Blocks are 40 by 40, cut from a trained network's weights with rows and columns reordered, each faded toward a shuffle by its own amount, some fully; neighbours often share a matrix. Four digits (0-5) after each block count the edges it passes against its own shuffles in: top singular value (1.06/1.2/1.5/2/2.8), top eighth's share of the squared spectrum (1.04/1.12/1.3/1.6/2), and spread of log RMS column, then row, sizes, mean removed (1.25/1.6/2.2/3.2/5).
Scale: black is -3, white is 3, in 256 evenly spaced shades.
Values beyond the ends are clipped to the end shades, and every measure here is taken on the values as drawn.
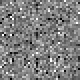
3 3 1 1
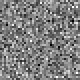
1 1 0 0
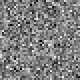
0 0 0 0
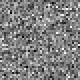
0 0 0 0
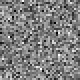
1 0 0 0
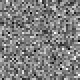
0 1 0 0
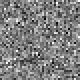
0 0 0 0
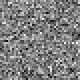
0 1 0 0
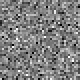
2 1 0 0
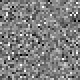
2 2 1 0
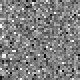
0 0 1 0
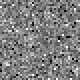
0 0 0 0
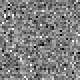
1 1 0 0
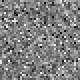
2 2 0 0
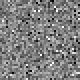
0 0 1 0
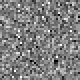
1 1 0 0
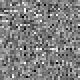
3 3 1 2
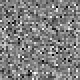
2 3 1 1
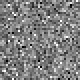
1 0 0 0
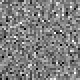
0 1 0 0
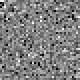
1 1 0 0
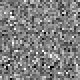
0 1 0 0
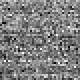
2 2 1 0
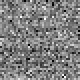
1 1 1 0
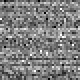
3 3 0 0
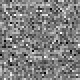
1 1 0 1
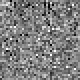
3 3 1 1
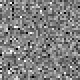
2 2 0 0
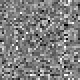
3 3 1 1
